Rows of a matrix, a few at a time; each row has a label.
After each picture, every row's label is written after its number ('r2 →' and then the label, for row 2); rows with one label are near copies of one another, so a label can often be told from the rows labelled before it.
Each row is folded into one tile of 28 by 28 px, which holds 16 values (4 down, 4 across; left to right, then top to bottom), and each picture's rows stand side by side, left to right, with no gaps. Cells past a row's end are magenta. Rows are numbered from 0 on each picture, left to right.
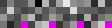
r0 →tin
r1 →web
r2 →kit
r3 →web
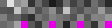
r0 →kit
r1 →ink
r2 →tin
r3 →ink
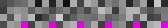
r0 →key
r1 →web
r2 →web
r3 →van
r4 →van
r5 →web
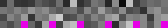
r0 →ink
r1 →ink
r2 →web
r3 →ink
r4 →web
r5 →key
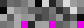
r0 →key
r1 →web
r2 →kit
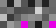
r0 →web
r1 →tin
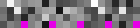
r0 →kit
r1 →van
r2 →key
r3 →kit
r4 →tin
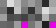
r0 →kit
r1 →van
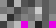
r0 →web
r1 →tin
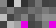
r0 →web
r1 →ink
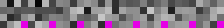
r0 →web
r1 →web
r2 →van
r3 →van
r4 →key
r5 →key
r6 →key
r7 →van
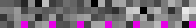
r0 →ink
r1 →web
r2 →ink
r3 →web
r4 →van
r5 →key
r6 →van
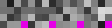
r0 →web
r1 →web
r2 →key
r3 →van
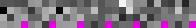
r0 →key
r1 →van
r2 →key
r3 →tin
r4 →kit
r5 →web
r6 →tin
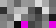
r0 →van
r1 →kit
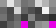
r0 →kit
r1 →kit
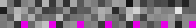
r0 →van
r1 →web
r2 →web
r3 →van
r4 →van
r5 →ink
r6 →tin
